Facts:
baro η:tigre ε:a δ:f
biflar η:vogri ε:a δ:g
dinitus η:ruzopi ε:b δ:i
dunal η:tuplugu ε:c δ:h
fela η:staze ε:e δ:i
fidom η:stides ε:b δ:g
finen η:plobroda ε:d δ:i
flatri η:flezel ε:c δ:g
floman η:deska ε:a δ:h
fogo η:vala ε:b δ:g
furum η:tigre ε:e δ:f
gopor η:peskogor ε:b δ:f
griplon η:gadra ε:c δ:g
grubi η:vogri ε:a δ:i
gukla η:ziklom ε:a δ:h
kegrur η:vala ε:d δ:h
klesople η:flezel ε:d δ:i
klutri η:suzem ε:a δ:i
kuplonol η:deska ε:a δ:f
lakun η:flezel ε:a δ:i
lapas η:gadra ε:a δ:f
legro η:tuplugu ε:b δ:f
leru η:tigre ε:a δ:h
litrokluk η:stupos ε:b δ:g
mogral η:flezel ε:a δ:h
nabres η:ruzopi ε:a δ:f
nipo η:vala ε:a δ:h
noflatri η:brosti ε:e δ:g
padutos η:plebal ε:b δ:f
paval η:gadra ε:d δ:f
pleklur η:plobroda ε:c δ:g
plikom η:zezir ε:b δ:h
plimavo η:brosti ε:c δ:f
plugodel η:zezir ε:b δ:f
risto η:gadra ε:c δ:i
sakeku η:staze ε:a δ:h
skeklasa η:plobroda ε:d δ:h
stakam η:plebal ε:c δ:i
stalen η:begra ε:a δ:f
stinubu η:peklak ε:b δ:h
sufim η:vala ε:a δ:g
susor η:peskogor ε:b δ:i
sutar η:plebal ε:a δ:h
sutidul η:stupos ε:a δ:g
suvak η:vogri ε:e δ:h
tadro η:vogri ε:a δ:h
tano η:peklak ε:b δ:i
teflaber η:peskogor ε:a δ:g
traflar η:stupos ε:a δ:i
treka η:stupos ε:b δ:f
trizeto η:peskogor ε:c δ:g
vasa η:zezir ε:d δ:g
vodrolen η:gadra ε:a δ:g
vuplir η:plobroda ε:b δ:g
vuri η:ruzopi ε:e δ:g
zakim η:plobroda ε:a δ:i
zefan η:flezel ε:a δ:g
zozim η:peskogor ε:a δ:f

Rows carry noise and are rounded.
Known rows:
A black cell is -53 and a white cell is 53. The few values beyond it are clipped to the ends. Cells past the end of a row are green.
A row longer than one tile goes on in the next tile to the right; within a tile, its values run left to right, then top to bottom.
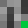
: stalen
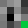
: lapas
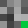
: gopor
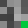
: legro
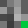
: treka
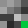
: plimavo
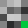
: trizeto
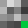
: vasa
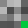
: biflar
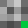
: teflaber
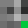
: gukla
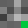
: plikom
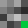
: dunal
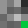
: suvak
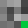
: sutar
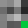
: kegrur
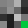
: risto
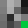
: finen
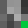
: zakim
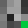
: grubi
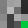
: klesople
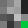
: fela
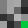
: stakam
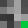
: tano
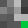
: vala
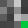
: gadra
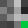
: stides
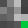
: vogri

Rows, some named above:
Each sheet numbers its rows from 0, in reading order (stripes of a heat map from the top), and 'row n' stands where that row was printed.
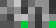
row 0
peskogor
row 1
stalen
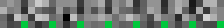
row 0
furum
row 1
pleklur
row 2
paval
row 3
mogral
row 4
suvak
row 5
zakim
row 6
finen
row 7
vuplir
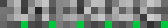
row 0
flezel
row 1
vodrolen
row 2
mogral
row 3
noflatri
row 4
zefan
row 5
pleklur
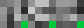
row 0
zozim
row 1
flatri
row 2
skeklasa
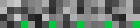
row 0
griplon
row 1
risto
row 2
lakun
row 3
mogral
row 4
susor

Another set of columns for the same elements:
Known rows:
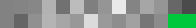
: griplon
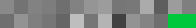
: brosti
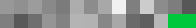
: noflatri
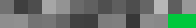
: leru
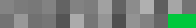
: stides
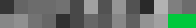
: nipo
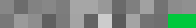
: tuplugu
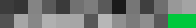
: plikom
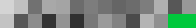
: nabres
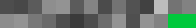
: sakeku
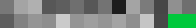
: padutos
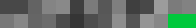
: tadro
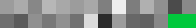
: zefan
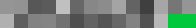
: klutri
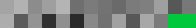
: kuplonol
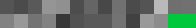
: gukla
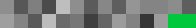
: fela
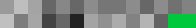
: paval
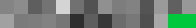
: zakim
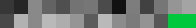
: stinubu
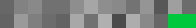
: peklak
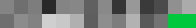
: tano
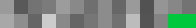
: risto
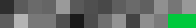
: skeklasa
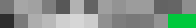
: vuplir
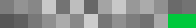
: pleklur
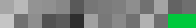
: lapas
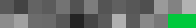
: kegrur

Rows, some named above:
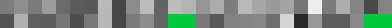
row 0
plobroda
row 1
zefan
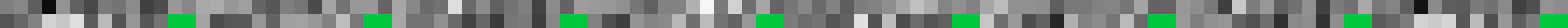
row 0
susor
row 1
plimavo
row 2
lakun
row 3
vuri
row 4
peskogor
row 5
lapas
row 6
klesople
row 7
susor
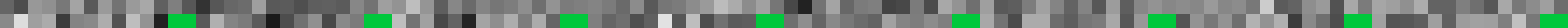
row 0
gadra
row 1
skeklasa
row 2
paval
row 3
peskogor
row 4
dunal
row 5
stakam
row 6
flezel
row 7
plimavo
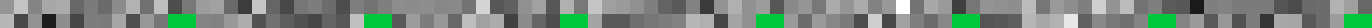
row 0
zozim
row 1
finen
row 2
flezel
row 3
furum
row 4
vodrolen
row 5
flatri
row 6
suvak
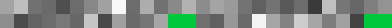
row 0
vasa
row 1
gopor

